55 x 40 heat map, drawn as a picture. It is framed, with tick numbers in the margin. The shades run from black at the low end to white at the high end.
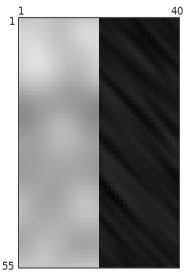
It is made of 1 by 2 panels. Panel 1,1: high, smooth. Panel 1,2: very low, slanting down to the right, faint in contrast.
